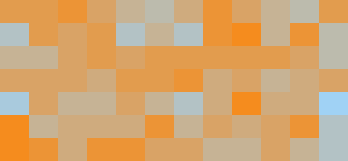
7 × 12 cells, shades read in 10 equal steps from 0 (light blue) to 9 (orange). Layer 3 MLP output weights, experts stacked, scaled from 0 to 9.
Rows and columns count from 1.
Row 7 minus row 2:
7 1 -1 1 6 2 4 -4 -5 2 -4 -1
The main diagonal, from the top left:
7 7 6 5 6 8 6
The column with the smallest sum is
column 12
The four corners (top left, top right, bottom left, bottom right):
7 7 9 2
